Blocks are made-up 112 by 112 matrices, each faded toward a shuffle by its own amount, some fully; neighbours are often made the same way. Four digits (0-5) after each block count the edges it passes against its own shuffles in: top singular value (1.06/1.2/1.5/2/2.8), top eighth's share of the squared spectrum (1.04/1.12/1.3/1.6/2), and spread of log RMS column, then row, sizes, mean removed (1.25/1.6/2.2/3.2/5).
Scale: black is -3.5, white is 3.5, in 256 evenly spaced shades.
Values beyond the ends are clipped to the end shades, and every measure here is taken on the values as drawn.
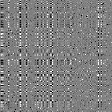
5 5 4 3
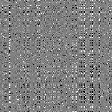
5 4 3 3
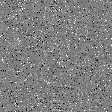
2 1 0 0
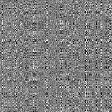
5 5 4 3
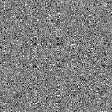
4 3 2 2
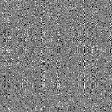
4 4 3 2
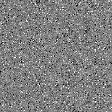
3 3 2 1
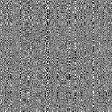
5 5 4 3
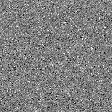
3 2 0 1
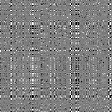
5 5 4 4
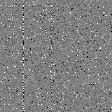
4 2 1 0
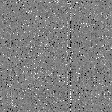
4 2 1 0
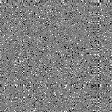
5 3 2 2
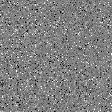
4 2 1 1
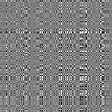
5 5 5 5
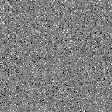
3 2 1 0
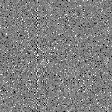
4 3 2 1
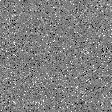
3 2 1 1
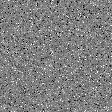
0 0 0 0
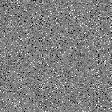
4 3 2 1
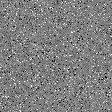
0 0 0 0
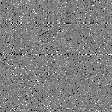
4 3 1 2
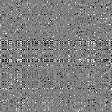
5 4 3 3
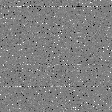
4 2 0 1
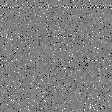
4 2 0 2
